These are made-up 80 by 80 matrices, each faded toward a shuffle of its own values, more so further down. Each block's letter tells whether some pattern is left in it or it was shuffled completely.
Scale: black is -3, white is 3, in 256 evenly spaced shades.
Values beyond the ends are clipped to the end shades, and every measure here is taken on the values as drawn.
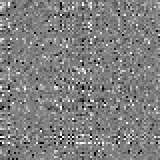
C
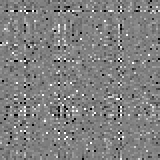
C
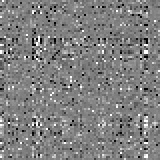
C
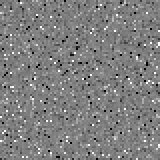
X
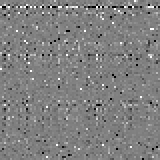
C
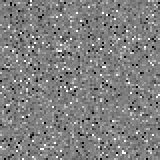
X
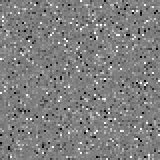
X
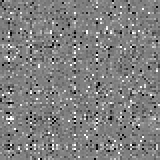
C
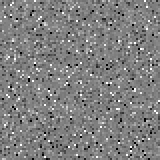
X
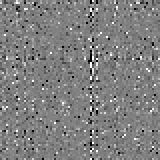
C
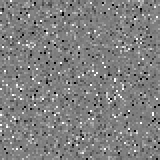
X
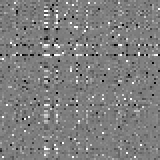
C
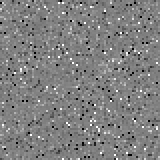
X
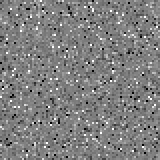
X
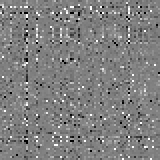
C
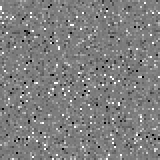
X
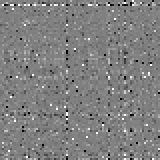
C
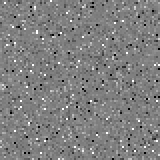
X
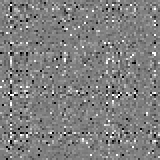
C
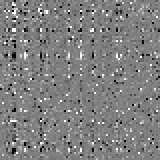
C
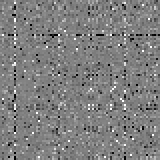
C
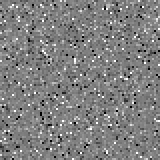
X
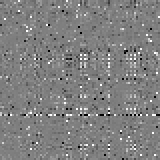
C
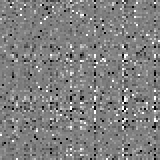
C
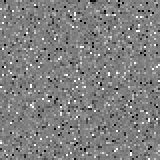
X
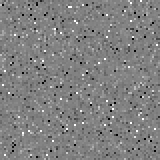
X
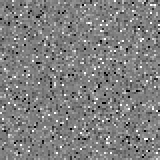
X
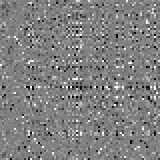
C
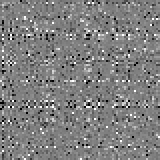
C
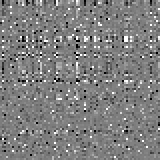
C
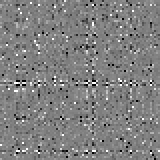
C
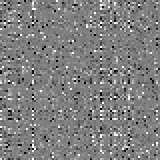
C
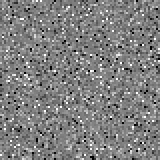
X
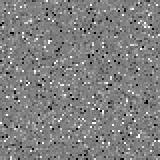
X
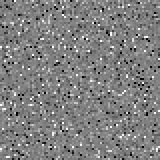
X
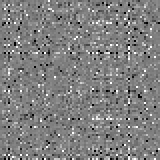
C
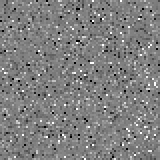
X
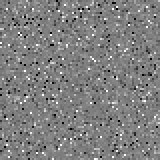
X
